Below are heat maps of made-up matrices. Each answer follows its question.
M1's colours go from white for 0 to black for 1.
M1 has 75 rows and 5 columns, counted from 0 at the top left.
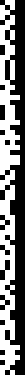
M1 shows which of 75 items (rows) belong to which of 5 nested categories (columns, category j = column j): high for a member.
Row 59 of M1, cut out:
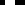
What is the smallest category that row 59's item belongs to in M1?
0
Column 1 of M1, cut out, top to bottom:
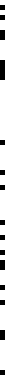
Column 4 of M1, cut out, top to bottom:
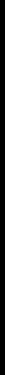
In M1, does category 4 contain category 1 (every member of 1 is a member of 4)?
yes
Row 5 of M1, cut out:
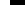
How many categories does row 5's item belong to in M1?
3
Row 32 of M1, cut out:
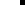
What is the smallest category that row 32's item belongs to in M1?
4
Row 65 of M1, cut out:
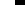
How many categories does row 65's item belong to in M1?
2
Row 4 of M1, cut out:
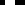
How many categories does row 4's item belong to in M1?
3
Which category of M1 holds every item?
4
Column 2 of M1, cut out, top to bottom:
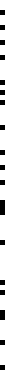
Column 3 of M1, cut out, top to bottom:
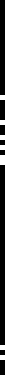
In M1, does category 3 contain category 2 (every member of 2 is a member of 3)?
yes
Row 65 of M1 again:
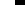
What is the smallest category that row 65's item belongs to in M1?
3
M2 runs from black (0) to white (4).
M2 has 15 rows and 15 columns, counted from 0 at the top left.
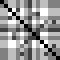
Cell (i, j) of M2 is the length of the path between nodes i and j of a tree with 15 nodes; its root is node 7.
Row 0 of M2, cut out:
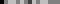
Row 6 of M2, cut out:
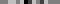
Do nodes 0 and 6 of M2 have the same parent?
yes
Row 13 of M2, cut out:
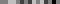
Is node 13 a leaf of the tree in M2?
no
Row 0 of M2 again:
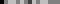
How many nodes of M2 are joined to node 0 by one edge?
1
